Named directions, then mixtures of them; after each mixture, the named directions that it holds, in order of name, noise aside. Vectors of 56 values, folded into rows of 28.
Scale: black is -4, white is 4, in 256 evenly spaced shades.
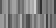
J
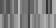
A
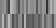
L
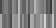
A, J, L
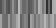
A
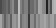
A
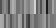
A, J, L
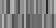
L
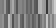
A, J, L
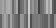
A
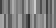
A, J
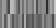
L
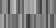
J, L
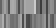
J, L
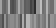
J, L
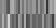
L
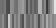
A, J, L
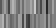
A, J, L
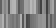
J, L
